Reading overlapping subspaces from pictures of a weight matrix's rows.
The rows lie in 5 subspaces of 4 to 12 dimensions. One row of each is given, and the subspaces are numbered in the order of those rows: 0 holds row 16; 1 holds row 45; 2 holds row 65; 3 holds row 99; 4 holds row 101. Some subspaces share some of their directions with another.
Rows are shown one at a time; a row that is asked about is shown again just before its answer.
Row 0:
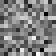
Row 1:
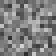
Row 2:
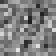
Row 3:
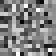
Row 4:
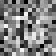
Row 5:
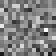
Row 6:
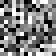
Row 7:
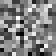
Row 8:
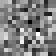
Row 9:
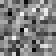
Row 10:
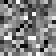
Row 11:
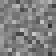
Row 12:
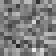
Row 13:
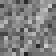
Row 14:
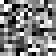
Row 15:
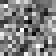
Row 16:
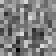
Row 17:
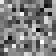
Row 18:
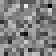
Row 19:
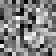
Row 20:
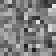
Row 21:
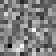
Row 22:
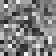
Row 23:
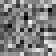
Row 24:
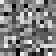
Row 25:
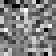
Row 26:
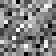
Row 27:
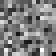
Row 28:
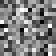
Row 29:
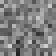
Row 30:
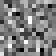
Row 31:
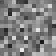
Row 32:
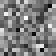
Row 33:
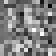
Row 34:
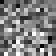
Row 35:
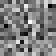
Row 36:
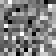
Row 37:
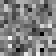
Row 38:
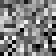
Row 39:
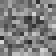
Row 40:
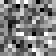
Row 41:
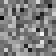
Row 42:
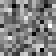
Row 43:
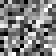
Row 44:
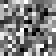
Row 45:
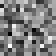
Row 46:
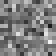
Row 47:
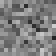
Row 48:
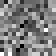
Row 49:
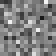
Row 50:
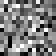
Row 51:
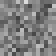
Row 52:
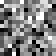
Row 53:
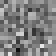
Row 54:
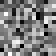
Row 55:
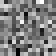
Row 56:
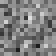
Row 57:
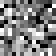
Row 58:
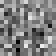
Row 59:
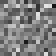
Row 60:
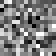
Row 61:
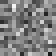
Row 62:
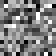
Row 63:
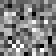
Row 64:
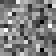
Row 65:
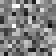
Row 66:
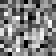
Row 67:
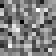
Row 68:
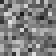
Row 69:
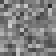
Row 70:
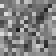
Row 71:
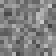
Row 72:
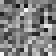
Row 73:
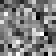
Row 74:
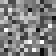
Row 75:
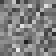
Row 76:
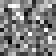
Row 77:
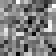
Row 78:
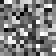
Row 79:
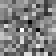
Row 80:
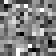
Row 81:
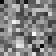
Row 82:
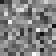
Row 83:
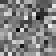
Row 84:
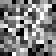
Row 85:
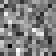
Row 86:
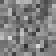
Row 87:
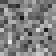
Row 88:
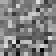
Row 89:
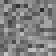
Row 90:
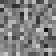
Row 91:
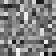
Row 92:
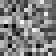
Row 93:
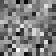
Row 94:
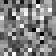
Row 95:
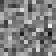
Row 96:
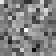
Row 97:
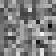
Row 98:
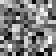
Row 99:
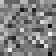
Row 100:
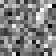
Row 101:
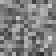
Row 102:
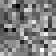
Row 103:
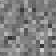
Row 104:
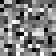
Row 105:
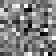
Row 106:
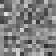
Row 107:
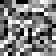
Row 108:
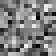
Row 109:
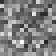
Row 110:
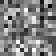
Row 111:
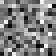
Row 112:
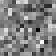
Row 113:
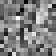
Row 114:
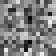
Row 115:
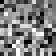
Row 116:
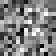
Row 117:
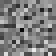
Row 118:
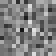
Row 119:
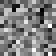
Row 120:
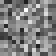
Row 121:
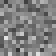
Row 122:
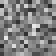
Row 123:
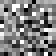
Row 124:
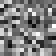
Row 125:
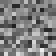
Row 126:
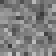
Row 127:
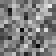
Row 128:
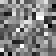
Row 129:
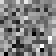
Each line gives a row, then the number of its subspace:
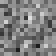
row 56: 0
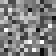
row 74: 3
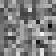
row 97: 2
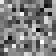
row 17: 2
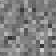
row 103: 3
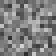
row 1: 3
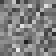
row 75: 0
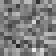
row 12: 1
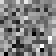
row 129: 1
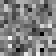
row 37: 3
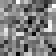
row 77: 3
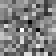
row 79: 3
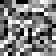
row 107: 3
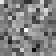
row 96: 2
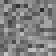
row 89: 1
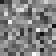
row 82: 3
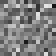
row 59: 0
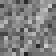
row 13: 4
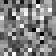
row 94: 2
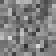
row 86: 2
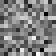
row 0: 4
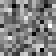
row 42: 1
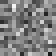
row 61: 1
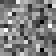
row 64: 3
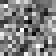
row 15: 0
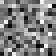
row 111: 3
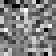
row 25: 2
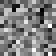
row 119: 3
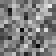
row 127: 3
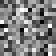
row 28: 3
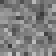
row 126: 4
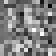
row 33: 3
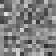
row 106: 1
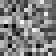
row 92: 1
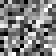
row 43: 4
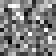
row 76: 3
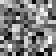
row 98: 4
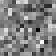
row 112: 3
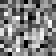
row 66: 0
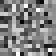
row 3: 1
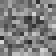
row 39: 2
